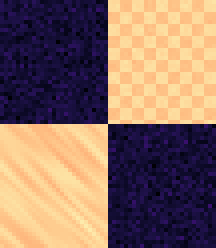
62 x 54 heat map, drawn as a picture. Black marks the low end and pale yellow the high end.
It is made of 2 by 2 panels. Panel 1,1: very low, fine-grained, faint in contrast. Panel 1,2: very high, checkered, faint in contrast. Panel 2,1: very high, slanting down to the right, faint in contrast. Panel 2,2: very low, fine-grained, faint in contrast.
